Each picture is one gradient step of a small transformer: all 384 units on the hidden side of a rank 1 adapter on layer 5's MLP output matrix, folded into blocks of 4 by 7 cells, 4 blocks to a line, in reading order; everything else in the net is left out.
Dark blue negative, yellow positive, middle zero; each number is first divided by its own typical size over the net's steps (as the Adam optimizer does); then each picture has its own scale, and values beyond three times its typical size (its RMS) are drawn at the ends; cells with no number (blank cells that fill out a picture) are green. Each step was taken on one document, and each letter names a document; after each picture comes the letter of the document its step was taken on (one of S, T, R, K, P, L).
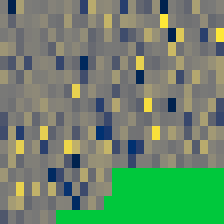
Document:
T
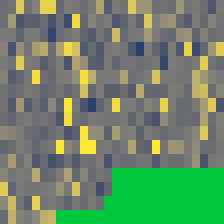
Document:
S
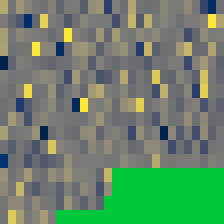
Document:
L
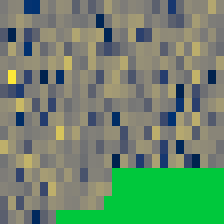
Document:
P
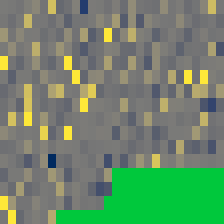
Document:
L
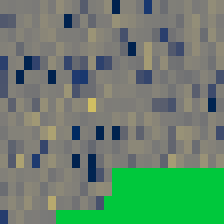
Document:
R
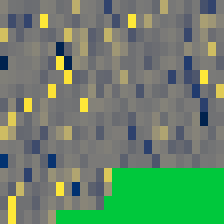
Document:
L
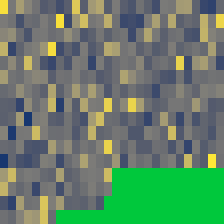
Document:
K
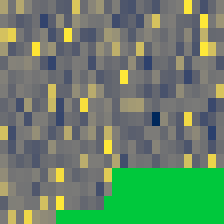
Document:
K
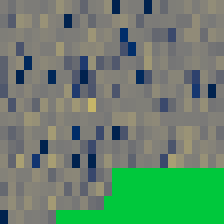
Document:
R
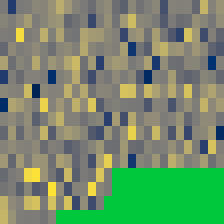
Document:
T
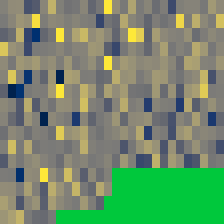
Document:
P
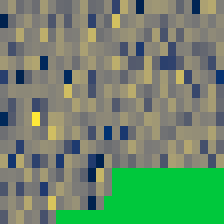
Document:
T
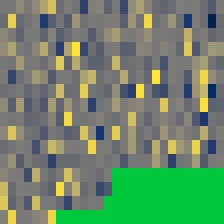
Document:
S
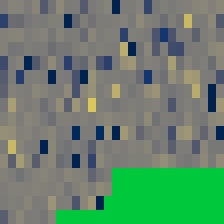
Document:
R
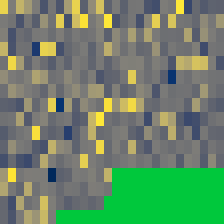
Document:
K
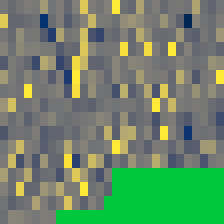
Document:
T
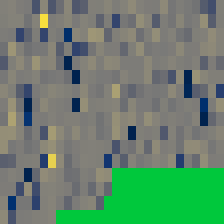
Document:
L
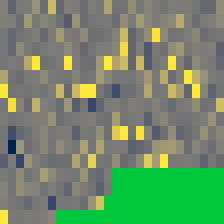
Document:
R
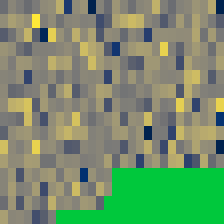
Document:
P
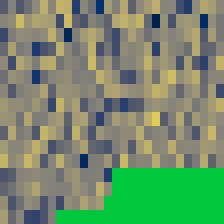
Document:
K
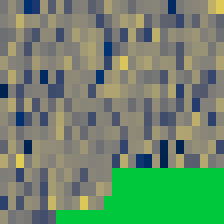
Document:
P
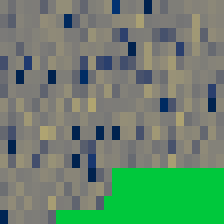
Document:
R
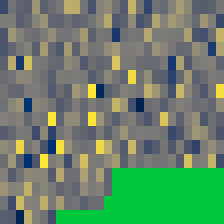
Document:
K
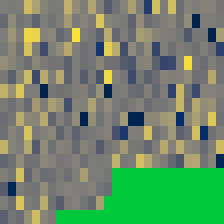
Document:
P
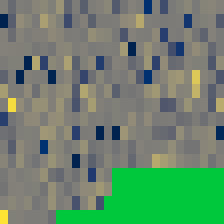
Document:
R
